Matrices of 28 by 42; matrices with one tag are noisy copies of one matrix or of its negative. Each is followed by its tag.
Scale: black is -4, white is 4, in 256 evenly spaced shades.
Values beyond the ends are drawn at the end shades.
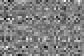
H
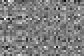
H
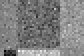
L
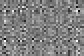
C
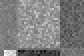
L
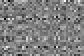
H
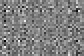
C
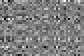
H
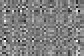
C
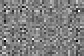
C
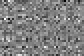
H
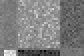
L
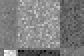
L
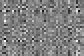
C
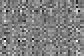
C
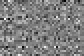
H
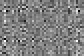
C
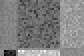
L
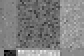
L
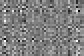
C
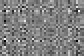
C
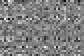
H
